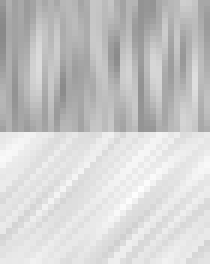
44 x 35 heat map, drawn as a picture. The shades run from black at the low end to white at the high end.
It is made of 2 by 1 panels. Panel 1,1: high, streaked downward. Panel 2,1: very high, slanting up to the right, faint in contrast.
